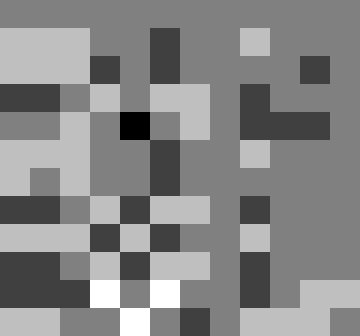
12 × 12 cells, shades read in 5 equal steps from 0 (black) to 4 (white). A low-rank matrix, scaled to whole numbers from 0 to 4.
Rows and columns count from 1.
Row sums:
24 27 24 24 21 27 25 23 27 23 26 30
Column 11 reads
2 2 1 2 1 2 2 2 2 2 3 3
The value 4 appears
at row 11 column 4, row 11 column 6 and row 12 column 5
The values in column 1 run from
1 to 3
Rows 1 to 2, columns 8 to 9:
2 2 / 2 3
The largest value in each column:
3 3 3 4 4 4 3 2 3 3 3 3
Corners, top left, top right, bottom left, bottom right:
2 2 3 2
